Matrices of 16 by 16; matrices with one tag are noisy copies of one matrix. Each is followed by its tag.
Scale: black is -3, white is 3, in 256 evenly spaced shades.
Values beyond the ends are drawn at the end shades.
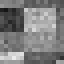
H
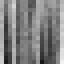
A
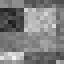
H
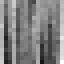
A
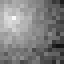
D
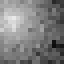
D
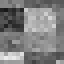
H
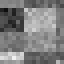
H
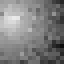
D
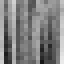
A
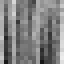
A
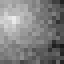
D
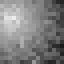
D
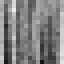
A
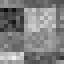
H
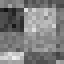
H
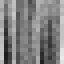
A
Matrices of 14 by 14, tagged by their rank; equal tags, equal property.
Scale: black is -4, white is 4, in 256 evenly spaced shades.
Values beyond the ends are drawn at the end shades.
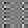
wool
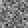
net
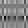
wool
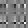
wool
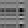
wool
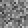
net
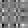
wool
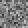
net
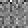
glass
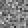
net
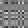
wool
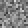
net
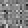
glass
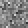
net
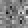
glass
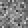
net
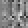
glass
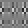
wool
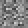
glass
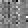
glass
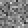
net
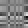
wool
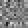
glass
